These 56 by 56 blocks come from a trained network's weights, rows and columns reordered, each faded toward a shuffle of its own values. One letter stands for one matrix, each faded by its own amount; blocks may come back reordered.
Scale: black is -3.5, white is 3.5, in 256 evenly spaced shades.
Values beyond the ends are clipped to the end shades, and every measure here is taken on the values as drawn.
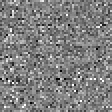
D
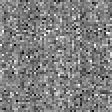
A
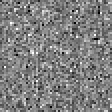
A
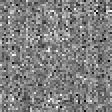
A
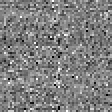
D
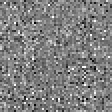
D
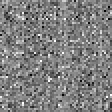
A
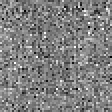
A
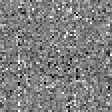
D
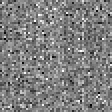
A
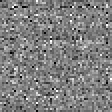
D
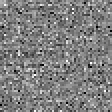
D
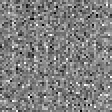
A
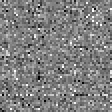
D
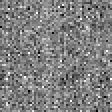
A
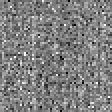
A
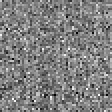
A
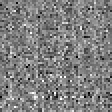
A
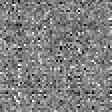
D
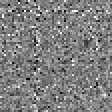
D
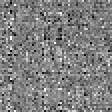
D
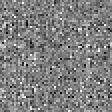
A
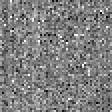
A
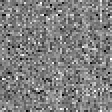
A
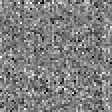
A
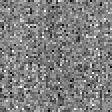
A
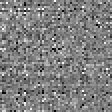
D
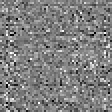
D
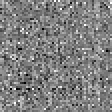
A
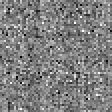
A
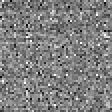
D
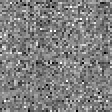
A
